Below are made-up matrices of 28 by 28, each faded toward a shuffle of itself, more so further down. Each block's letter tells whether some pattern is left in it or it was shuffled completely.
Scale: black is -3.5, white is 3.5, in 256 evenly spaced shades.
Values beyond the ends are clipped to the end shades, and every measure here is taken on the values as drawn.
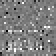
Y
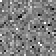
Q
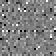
Y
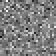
Q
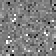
Q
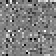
Y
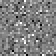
Y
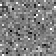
Q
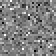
Q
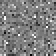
Y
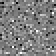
Q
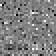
Y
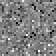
Q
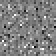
Q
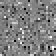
Y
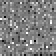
Y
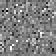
Q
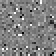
Y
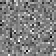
Y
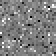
Q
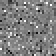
Q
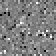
Y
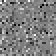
Y
